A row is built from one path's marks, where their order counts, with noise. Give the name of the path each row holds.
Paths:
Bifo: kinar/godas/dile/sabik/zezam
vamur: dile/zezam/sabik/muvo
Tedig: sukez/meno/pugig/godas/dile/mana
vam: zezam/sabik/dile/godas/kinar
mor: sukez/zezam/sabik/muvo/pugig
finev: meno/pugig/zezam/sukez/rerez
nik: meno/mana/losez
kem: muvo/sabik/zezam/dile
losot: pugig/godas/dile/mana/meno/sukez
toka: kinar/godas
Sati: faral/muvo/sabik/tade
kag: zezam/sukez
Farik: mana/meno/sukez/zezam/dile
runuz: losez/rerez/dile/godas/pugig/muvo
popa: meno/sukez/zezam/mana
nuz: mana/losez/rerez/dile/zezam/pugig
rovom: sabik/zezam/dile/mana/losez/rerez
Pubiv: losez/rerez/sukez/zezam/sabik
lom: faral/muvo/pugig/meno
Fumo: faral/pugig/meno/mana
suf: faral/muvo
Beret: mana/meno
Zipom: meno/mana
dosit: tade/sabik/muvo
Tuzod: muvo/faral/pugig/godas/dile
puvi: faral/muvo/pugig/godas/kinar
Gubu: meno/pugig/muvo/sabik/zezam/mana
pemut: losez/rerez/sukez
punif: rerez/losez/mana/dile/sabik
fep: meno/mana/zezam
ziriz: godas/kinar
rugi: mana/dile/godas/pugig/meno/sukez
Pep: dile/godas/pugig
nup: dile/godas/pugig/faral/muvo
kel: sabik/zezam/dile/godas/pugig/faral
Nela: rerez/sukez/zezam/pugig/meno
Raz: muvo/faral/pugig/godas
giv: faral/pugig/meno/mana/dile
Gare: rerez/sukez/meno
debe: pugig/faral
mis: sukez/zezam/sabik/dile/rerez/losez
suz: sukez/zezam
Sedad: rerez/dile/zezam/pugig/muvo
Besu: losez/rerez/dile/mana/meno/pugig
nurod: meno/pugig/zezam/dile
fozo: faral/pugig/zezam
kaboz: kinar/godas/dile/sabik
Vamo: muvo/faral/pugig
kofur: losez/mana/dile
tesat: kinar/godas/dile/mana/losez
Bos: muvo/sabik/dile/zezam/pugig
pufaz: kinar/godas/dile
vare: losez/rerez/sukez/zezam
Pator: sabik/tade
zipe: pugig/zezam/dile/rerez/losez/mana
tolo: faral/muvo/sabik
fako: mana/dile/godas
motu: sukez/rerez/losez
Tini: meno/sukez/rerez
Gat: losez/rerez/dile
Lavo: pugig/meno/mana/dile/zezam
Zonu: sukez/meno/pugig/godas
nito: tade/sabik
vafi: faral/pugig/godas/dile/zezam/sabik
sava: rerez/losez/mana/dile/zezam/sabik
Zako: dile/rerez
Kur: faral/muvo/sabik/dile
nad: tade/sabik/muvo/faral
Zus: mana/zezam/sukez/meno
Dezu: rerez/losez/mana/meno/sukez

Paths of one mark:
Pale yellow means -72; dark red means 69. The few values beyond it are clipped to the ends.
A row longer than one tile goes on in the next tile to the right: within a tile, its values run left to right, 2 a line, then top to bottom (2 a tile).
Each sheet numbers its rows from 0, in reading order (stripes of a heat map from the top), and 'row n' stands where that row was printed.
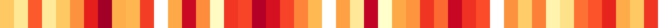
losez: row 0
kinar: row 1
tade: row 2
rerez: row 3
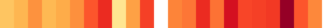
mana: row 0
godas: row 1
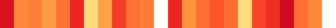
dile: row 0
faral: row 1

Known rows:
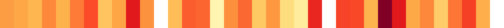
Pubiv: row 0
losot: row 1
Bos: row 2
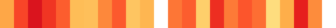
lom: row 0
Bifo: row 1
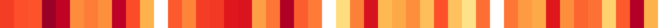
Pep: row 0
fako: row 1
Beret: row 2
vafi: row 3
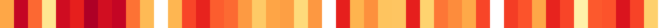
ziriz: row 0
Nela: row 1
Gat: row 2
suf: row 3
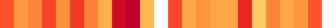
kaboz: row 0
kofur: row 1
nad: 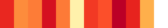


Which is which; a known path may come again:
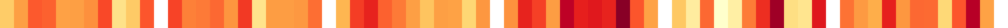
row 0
Fumo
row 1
giv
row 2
Nela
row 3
toka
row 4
motu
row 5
vafi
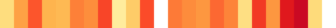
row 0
Zipom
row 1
dosit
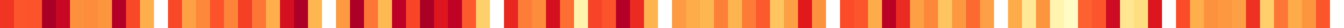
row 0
Pep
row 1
kaboz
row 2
puvi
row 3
nad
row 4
Pubiv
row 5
nuz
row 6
rovom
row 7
kofur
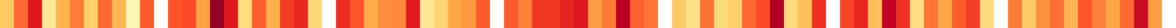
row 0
Gare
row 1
mor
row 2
Farik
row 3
fako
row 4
tesat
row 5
Sedad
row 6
punif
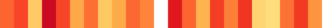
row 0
fozo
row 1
kem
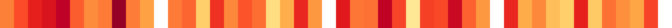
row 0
Zonu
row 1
Bifo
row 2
debe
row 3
Gat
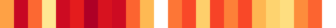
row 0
ziriz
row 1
Lavo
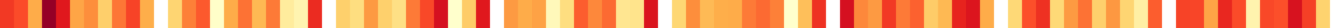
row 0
Bos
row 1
Dezu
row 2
zipe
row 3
finev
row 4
popa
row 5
Kur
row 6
Zus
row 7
suf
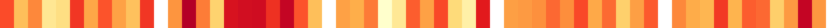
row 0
Zako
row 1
vam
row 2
Tini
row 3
Tedig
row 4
sava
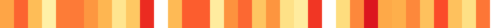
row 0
kag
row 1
losot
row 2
Beret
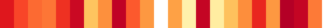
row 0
pufaz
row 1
Pator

